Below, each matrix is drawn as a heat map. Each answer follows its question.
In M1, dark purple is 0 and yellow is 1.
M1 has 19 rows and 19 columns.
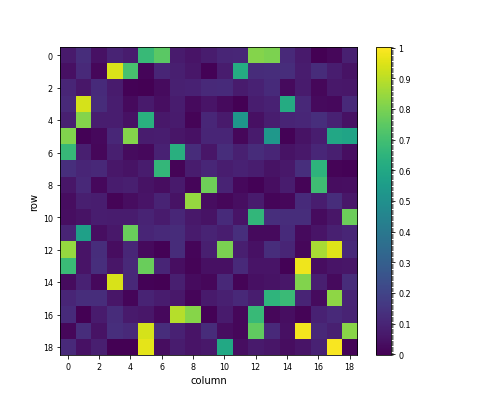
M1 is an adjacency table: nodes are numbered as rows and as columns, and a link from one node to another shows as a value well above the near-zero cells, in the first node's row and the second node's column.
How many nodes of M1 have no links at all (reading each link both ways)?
1
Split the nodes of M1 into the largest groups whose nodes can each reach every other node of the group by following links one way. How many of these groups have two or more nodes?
1
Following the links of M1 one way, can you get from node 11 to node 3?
yes
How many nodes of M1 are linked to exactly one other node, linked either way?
1
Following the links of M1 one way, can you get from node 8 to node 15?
yes
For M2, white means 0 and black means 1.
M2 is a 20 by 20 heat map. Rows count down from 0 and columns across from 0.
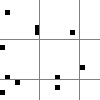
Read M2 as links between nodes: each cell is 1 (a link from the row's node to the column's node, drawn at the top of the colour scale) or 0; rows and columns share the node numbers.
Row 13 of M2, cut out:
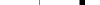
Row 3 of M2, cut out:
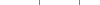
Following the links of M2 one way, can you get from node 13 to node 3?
yes
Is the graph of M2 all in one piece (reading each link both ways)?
no
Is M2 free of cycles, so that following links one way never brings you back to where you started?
yes
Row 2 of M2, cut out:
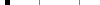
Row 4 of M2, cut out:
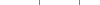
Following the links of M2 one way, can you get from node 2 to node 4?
no
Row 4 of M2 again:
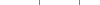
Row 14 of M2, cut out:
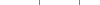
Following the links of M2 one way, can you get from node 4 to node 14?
no
